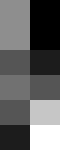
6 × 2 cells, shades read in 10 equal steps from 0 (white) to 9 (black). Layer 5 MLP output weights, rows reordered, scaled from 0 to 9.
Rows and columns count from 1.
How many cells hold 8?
2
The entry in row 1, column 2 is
9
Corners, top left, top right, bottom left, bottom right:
4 9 8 0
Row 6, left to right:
8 0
